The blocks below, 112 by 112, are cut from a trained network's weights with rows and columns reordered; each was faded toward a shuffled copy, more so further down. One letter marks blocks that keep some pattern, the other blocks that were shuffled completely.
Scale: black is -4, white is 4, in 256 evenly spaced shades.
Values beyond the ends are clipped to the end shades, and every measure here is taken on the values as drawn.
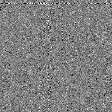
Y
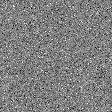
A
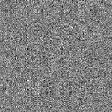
Y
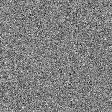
A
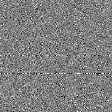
Y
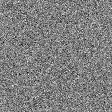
A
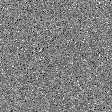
A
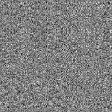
Y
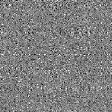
Y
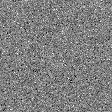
A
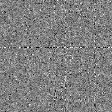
Y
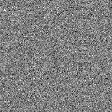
Y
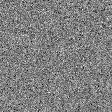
A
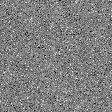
A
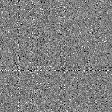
Y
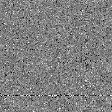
Y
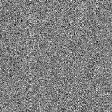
Y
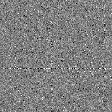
Y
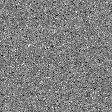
A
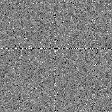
Y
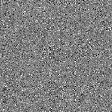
Y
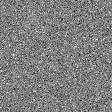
A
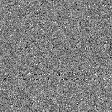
Y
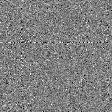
Y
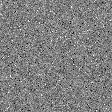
A
